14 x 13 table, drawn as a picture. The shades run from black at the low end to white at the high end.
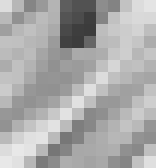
The top middle is the ninth with the lowest average. An odd patch, lower than its surroundings, sits in the top middle. Values change most from cell to cell in the top middle. The grain runs diagonally up to the right.
